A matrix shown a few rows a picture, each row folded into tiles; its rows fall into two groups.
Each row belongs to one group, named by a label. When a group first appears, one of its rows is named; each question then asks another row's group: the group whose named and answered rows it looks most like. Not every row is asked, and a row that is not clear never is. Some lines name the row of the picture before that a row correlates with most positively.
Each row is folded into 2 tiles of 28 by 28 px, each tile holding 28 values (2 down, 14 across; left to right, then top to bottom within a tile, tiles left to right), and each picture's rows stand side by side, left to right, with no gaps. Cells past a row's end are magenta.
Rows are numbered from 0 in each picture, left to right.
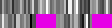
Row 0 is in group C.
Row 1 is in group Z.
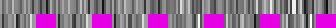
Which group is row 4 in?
C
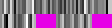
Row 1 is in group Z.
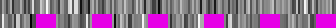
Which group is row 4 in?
Z
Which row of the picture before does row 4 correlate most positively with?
1
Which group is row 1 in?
Z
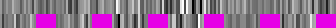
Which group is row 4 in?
Z
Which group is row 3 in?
Z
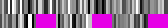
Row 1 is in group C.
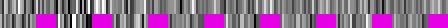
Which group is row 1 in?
C
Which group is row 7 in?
C
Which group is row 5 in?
C
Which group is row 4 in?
C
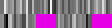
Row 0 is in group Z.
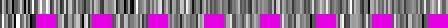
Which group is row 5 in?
C
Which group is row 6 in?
Z
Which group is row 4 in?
Z
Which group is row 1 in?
Z
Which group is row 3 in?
Z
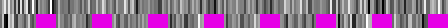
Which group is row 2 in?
Z
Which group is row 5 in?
Z
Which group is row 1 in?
C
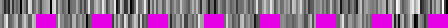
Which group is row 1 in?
C
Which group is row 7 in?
Z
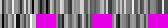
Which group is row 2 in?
Z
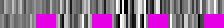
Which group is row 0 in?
Z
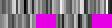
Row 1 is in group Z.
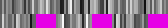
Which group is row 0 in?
C
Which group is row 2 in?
Z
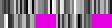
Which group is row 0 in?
Z
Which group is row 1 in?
Z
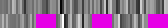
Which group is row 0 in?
Z
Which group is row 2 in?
Z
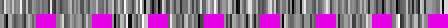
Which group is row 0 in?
Z
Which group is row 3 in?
C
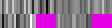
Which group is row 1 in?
C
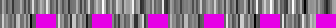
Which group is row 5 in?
Z
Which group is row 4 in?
C
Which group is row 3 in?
C
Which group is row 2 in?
Z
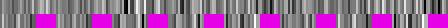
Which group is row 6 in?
C
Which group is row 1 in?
C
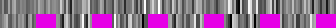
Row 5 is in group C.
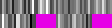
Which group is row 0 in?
C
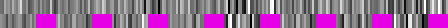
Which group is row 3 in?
Z
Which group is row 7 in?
C
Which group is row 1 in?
C
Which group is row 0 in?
Z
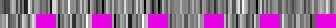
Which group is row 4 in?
Z
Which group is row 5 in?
C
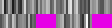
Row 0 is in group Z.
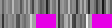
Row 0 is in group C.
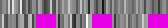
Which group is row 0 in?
Z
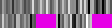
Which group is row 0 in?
C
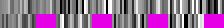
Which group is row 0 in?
Z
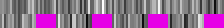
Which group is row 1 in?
C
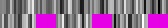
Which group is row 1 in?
Z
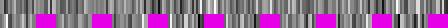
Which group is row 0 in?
Z
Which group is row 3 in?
C
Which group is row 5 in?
Z
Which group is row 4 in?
C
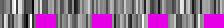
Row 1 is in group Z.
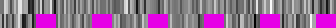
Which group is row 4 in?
C
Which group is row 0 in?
Z
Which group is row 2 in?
Z
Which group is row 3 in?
C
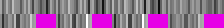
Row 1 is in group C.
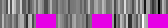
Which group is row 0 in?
Z
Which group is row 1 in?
C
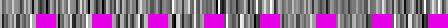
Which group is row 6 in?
C
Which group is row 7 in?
C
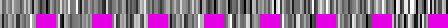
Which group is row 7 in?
Z
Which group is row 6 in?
C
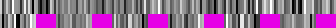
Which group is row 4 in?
C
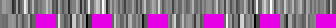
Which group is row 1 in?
C
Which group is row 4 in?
C
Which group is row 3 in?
Z
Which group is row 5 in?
Z
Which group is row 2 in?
C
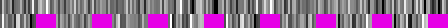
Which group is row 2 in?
Z
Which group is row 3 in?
Z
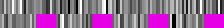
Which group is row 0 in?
Z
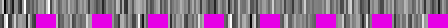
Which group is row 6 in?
Z
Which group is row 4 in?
Z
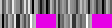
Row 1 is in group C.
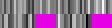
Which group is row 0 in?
Z
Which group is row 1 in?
C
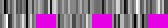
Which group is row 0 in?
Z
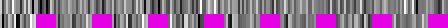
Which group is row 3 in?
C
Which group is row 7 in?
Z
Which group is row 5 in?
Z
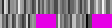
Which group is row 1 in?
C
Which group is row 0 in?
Z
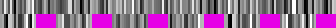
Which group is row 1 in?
Z
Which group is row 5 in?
Z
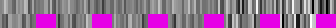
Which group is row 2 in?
C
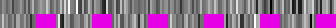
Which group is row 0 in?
C
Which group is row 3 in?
C
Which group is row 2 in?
Z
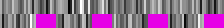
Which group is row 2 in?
C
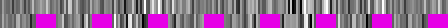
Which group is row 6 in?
C
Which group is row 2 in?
C
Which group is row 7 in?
C
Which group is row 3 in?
Z
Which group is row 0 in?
C
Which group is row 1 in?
Z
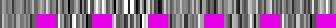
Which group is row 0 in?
C
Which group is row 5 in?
C
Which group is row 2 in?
Z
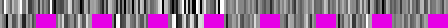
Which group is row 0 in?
Z
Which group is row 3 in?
Z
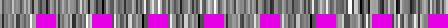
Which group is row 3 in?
C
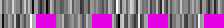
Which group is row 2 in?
Z
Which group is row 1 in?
Z
